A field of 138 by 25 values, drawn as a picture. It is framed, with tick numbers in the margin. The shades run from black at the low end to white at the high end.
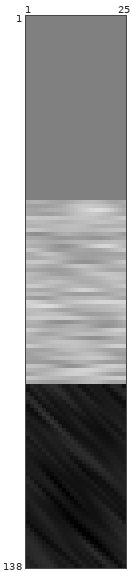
The table splits into 3 rows of 1 panel. Panel 1,1: middling, flat. Panel 2,1: high, streaked across. Panel 3,1: very low, slanting down to the right, faint in contrast.
